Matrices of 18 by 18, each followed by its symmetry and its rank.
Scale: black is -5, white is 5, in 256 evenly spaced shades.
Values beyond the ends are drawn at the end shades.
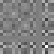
symmetric, rank two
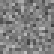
antisymmetric, full rank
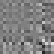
antisymmetric, rank two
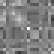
symmetric, rank three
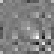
symmetric, rank three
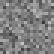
antisymmetric, full rank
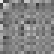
symmetric, rank two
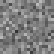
neither, full rank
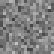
neither, full rank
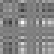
symmetric, rank one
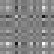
symmetric, rank one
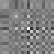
symmetric, rank two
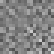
symmetric, rank three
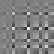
symmetric, rank one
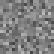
antisymmetric, full rank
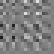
antisymmetric, rank two
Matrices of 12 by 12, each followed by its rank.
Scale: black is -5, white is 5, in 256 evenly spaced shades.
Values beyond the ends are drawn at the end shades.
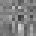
two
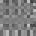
two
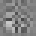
two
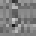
two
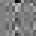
two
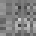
two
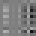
one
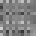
two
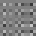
one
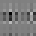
one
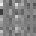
two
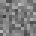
full rank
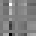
one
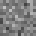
full rank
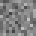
full rank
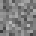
full rank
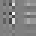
one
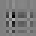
one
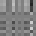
one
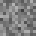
full rank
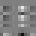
one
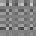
one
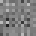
two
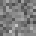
full rank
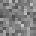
full rank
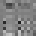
two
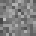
full rank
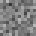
full rank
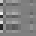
one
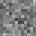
full rank
